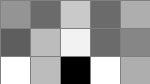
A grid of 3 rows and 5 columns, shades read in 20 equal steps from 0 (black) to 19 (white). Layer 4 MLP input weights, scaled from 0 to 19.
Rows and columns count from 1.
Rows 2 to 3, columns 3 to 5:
18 8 10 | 0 19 13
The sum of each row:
55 57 65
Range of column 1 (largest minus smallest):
12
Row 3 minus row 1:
8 6 -15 11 0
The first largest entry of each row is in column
3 3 1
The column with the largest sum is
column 1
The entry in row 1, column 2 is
8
